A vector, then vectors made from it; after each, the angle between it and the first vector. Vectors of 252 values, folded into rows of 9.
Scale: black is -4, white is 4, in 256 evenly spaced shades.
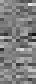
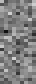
partly aligned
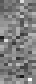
partly opposed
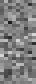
partly opposed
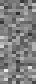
partly aligned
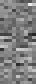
nearly parallel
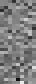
orthogonal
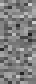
partly aligned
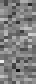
partly opposed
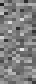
partly aligned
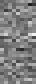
nearly opposite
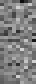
partly aligned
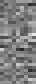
nearly opposite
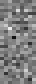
orthogonal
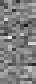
partly aligned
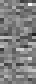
nearly parallel
